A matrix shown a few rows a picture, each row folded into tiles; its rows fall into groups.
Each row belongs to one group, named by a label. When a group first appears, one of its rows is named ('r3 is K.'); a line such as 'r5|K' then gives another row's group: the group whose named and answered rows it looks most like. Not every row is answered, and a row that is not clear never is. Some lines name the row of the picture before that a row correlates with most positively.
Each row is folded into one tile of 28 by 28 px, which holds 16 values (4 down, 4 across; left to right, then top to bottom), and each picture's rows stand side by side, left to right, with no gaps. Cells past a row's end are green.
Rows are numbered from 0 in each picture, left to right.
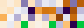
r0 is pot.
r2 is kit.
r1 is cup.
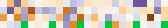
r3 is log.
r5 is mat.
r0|kit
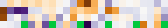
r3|pot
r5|kit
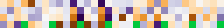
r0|kit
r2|kit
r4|mat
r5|kit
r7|log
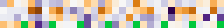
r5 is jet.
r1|jet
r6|cup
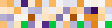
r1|kit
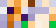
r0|log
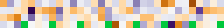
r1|cup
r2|cup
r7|cup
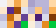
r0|log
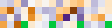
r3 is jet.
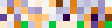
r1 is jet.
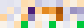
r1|cup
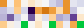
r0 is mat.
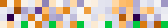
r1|kit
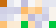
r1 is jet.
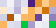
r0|mat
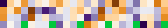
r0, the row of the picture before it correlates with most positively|1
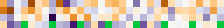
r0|jet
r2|jet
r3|kit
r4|pot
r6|cup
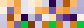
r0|log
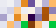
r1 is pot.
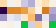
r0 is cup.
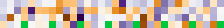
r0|mat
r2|log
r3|jet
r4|jet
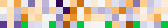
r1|mat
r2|log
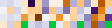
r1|mat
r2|kit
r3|log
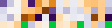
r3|log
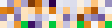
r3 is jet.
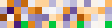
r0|kit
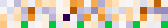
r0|kit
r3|kit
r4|kit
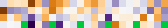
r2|pot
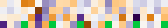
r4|log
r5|mat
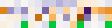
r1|mat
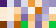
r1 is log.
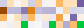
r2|pot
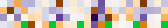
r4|kit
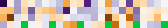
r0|mat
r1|cup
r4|kit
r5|jet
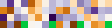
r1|log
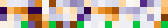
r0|cup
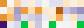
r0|pot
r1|jet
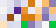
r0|mat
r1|pot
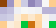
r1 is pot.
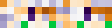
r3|cup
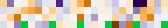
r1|jet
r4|pot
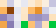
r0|jet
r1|jet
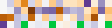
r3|mat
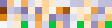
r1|log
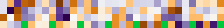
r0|kit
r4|pot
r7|kit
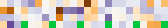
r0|jet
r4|mat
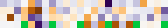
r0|mat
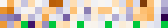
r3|cup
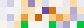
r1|mat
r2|pot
